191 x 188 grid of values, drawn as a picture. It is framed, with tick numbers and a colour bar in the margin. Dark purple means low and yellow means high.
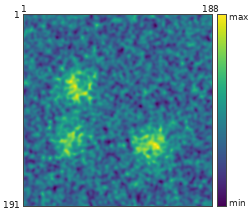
Slope: none. Seam: none. Bumps: three. Average level on the scale: 40%. Lone odd cells: none.
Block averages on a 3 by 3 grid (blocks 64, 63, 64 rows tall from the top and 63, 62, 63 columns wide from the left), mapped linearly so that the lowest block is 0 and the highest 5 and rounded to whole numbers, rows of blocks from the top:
1 0 0
5 2 1
1 1 1
